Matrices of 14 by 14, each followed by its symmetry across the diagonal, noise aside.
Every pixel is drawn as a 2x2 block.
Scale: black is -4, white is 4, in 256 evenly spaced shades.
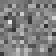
neither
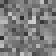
neither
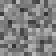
symmetric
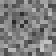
symmetric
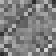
symmetric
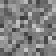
antisymmetric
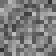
symmetric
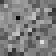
symmetric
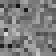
neither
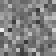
neither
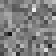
antisymmetric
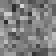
antisymmetric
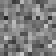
neither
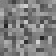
antisymmetric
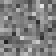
antisymmetric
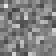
symmetric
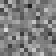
antisymmetric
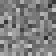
neither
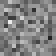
neither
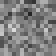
antisymmetric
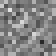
symmetric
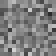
antisymmetric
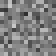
antisymmetric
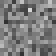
neither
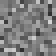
antisymmetric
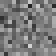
neither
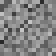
symmetric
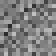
symmetric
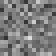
neither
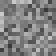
symmetric
